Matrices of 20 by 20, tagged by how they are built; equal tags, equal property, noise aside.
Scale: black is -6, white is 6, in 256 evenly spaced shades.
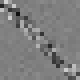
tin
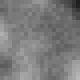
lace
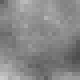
lace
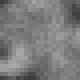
lace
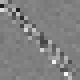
tin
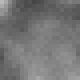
lace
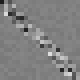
tin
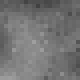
lace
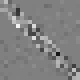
tin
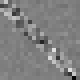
tin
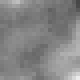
lace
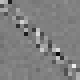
tin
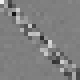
tin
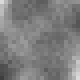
lace
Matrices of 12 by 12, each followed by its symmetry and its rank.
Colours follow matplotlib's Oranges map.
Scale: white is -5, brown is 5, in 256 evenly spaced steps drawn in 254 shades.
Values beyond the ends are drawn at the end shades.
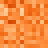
antisymmetric, rank two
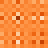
symmetric, rank one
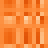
neither, rank one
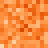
neither, full rank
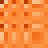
symmetric, rank one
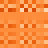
neither, rank one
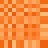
symmetric, rank one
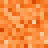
neither, full rank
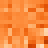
antisymmetric, rank two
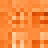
antisymmetric, rank two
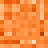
antisymmetric, rank two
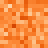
neither, full rank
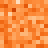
neither, full rank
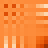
symmetric, rank one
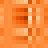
neither, rank one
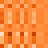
neither, rank one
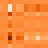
neither, rank one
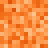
neither, full rank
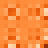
symmetric, rank one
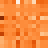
antisymmetric, rank two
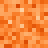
neither, full rank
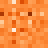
antisymmetric, rank two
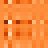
neither, rank one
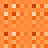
symmetric, rank one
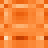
neither, rank one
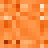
antisymmetric, rank two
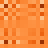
symmetric, rank one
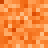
neither, full rank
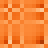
symmetric, rank one
